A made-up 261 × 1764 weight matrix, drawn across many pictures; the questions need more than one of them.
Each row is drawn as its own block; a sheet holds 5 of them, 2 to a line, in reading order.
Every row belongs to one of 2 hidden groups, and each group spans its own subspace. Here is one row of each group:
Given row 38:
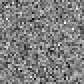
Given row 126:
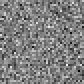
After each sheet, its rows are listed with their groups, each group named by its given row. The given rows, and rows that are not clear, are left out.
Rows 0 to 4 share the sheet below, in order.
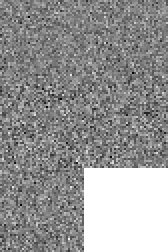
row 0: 126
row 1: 38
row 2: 126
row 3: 126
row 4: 126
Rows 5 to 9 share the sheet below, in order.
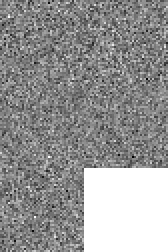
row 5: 126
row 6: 38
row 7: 38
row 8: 38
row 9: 126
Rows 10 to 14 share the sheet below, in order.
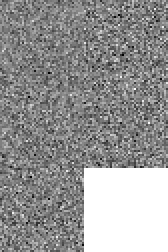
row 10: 38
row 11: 126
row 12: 38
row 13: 126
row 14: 126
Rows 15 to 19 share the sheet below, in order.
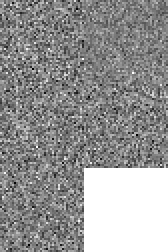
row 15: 38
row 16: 38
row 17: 38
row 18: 126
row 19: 126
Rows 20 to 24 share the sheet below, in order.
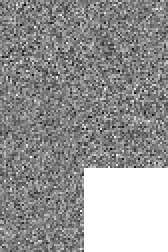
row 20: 126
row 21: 38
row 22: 126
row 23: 126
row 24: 126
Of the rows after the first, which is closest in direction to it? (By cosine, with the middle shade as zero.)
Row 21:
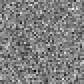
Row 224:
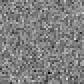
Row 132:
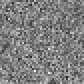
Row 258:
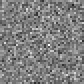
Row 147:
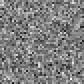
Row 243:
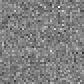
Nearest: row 224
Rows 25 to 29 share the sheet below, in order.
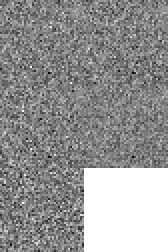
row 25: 38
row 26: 38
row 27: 38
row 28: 38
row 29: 126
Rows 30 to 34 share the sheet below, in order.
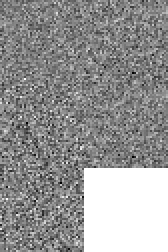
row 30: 126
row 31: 38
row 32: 38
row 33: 38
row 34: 126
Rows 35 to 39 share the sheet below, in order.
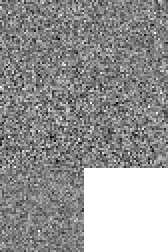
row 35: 126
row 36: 126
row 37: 126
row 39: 126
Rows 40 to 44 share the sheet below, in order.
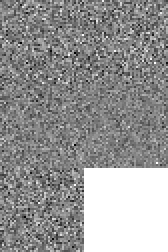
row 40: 126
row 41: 126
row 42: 126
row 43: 126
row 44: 126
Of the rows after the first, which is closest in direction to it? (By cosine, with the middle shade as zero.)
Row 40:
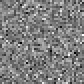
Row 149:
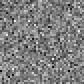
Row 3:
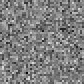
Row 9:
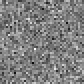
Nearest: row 3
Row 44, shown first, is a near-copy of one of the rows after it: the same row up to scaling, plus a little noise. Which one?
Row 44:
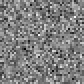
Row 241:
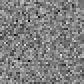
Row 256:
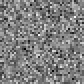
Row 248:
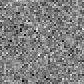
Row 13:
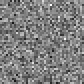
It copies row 256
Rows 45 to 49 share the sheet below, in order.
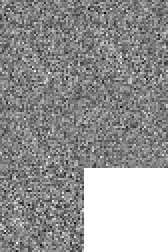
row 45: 38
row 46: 38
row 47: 38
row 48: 126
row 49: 126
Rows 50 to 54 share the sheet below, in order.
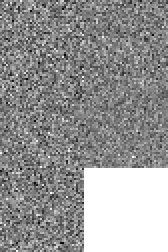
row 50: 126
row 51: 126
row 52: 38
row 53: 38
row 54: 126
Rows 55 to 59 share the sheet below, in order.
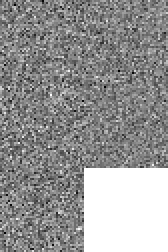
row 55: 126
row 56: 38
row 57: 126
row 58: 126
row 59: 126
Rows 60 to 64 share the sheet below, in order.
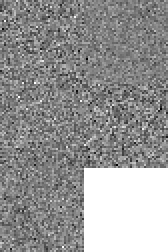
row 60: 126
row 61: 126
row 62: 38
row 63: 126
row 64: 38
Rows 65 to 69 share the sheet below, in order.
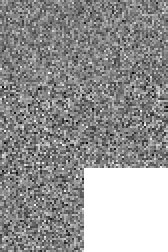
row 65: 38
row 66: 38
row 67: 38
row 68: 126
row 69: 38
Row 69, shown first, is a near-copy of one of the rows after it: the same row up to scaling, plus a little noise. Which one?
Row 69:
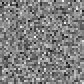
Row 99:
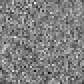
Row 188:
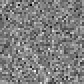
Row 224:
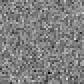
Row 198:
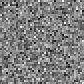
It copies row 198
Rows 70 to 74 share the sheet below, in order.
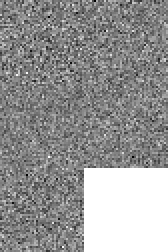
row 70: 126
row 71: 126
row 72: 38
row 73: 38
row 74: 38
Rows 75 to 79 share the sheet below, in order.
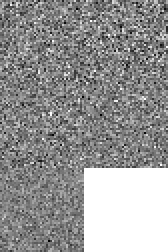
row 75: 38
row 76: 126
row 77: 38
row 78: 126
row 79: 38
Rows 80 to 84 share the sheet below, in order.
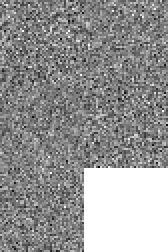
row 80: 38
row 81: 126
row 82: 38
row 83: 126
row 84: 126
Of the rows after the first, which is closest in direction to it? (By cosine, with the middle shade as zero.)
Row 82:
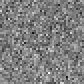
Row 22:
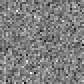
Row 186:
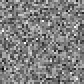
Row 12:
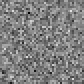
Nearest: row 186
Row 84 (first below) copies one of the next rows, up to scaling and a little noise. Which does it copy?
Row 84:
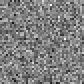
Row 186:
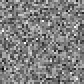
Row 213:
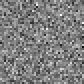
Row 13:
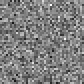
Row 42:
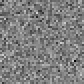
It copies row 13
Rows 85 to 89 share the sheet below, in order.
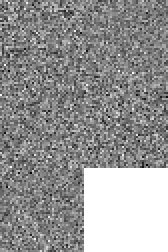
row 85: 126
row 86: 38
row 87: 38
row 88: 126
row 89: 38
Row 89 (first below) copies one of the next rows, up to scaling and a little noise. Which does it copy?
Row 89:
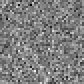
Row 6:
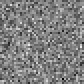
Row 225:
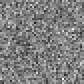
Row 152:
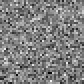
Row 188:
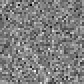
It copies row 188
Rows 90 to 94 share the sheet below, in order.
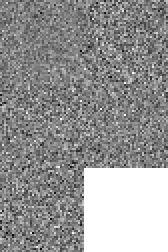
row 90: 126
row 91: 38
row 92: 126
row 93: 126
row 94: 126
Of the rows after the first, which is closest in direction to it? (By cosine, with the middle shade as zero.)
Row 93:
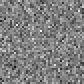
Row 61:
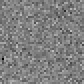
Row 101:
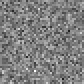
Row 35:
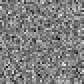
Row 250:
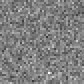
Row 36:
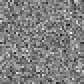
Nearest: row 61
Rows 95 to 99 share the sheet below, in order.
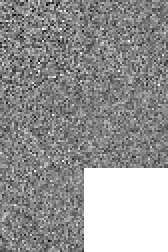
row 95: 126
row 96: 38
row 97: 38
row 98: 38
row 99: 38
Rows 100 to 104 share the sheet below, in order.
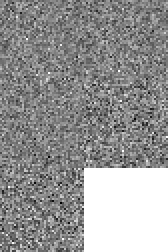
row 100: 38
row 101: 38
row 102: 38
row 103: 126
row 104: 126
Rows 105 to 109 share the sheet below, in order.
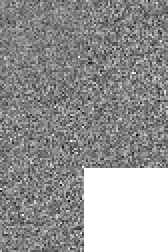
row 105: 38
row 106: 38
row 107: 126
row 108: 126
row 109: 126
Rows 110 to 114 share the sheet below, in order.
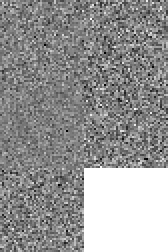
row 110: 38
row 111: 38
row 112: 38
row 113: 126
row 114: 38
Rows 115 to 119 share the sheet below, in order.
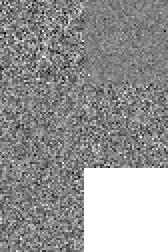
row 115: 38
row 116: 126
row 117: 38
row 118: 126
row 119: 126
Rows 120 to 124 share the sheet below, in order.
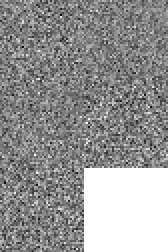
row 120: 126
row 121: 38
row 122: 38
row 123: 126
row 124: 126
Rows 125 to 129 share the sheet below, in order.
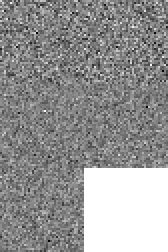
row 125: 126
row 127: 38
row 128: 38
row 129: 38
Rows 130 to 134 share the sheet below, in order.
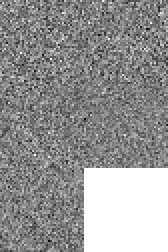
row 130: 38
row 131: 126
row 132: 38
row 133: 126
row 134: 38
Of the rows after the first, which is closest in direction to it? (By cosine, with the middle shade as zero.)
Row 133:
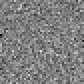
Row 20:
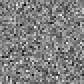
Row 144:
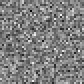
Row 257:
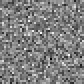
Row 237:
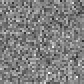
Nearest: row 20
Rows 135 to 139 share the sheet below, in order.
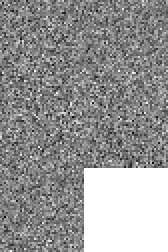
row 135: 38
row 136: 38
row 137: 126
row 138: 38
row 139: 38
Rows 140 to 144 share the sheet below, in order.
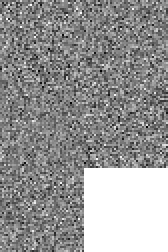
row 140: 38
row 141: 38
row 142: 126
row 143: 126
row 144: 126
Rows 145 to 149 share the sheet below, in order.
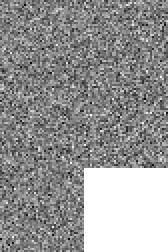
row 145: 38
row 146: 126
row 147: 126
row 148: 126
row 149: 126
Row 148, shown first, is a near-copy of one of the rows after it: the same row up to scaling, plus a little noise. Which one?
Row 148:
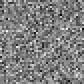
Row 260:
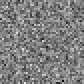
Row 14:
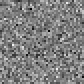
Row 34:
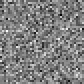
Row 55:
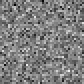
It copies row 34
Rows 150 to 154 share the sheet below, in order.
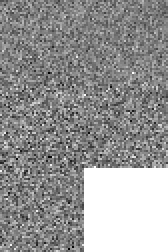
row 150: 38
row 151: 38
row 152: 38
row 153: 38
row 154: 126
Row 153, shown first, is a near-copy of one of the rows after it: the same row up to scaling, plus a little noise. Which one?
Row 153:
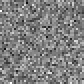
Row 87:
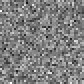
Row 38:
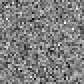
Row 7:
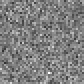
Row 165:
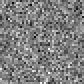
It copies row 87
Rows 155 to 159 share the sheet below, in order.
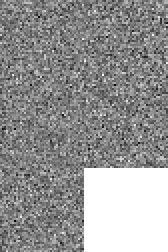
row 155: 126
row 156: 126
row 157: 126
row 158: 126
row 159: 126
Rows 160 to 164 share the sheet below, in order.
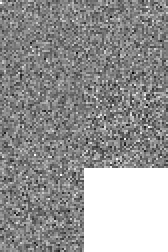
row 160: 126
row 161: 38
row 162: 38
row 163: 126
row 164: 126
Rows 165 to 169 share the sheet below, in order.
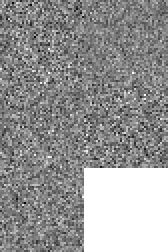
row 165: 38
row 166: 38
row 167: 38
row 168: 126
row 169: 126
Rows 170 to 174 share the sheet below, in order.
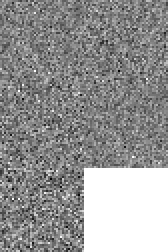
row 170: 38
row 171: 38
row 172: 126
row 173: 38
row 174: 126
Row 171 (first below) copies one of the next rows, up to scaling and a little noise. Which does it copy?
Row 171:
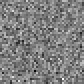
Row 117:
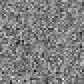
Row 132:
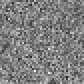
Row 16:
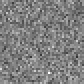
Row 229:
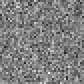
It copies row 117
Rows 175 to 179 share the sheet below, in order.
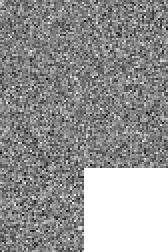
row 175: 126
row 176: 126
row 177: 38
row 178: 126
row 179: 126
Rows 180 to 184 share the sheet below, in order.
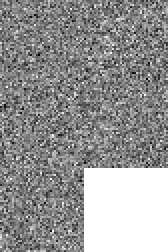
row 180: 126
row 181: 38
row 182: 126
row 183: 38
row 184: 38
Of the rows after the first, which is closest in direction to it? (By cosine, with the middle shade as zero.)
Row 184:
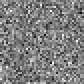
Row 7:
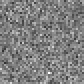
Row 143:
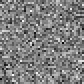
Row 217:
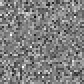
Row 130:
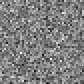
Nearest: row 7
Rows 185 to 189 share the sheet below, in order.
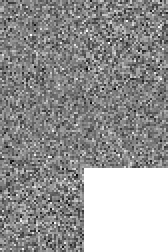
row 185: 126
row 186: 126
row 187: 38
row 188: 38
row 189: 38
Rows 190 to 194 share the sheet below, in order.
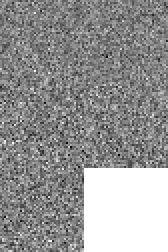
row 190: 38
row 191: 38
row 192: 126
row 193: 38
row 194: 38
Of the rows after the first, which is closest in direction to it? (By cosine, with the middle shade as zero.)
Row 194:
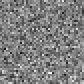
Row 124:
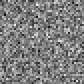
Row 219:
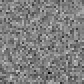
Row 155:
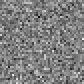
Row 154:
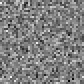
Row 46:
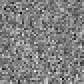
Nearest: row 46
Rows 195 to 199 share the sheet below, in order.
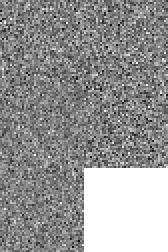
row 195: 126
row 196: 126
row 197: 38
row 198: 38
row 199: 126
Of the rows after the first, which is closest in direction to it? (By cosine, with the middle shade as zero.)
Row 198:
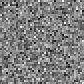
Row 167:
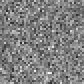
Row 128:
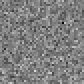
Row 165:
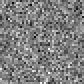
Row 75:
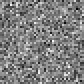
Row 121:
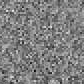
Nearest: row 128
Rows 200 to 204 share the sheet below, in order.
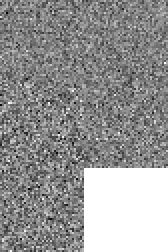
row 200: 126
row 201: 38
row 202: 126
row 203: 126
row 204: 38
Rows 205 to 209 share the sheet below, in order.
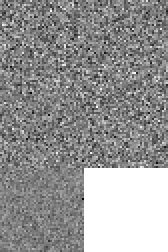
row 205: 126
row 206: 38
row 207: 126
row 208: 126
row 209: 38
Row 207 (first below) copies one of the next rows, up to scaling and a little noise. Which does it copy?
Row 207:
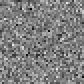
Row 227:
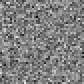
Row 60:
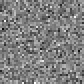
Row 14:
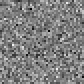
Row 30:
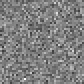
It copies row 14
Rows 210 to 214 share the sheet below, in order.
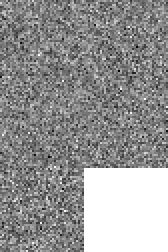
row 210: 126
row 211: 38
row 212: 38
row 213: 126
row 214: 126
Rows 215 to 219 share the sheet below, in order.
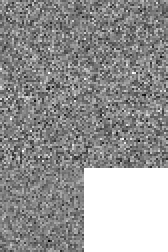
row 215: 38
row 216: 38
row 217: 126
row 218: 126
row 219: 38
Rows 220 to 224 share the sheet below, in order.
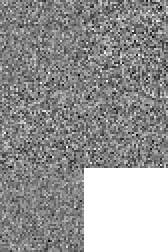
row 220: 38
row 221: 38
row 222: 38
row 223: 126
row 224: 38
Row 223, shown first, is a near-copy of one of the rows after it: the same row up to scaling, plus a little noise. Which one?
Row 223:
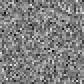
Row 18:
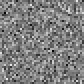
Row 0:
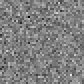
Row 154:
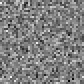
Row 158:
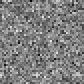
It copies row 18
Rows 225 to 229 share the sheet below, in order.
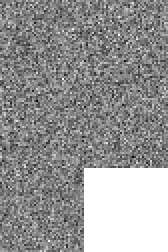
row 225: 38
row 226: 126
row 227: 126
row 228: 38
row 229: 38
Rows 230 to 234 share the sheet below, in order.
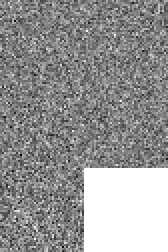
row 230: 126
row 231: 126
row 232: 38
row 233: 126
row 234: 38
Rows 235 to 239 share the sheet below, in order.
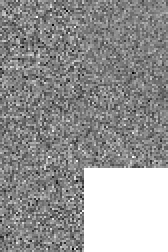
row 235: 126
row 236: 38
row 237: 38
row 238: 38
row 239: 126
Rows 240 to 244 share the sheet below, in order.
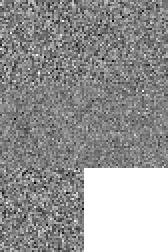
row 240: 126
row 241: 126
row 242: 38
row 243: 126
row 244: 126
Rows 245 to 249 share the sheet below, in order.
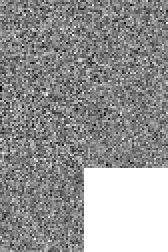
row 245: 126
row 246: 38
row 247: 126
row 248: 126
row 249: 38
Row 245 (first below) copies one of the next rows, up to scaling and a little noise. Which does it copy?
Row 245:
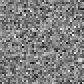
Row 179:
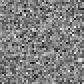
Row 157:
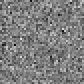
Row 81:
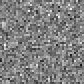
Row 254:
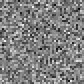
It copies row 179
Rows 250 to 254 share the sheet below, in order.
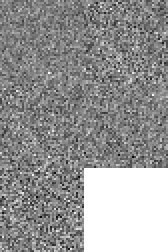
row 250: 38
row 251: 38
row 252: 38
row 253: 38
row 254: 126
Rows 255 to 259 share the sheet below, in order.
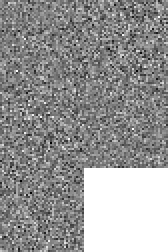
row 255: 126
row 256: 126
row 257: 126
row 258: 126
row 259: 38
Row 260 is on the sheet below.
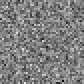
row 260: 126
